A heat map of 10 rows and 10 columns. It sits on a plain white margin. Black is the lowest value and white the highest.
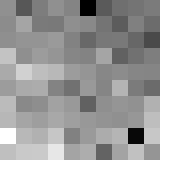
Odd rows or columns: none. Roughest part: bottom right. Slope: up to the bottom left. Ninth with the highest average: bottom left. Average level on the scale: 60%.
